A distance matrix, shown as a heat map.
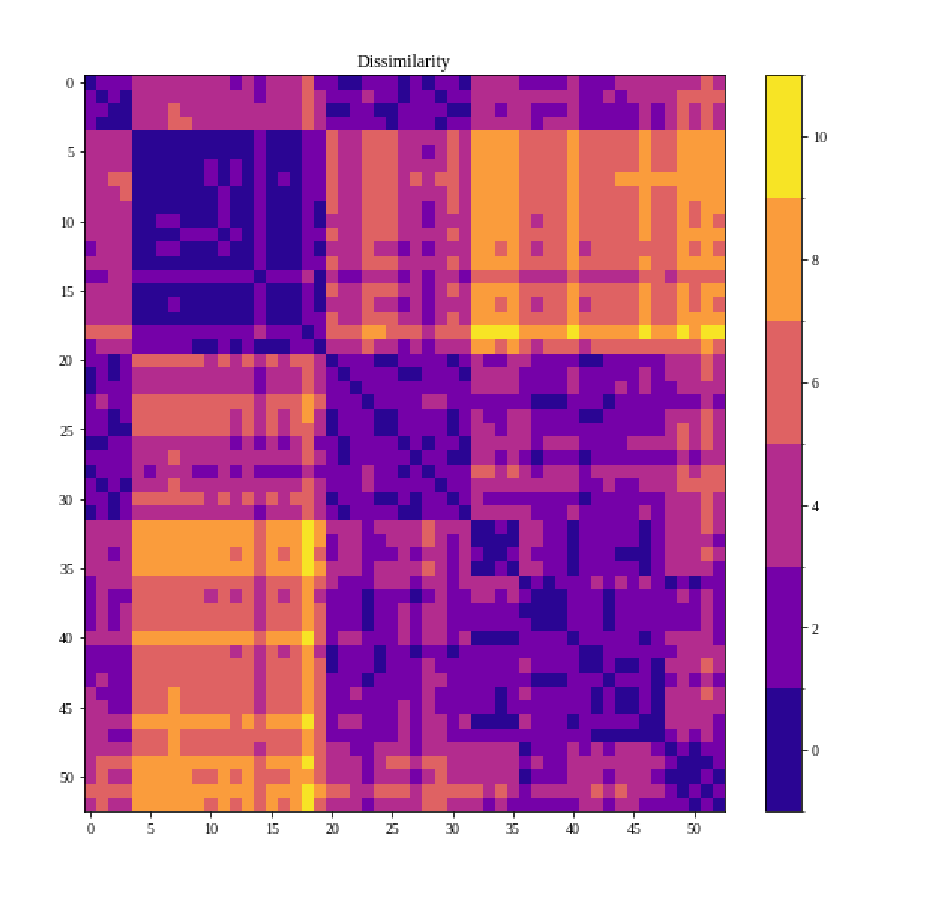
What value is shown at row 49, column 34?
4
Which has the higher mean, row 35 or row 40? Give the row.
35
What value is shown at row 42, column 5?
6
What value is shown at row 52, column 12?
6
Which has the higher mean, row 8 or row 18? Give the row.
18
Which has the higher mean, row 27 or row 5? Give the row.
5
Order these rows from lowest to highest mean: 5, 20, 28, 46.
20, 28, 46, 5
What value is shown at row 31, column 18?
6
